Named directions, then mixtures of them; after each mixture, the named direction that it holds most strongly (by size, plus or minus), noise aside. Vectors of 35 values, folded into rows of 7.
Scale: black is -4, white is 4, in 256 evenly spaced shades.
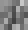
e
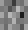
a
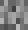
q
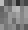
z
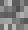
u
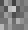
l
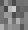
l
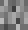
q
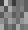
l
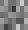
q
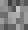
q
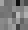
z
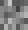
u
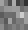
z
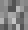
q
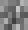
e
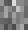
u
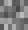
u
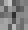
u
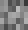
q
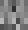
q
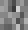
q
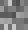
u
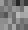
z
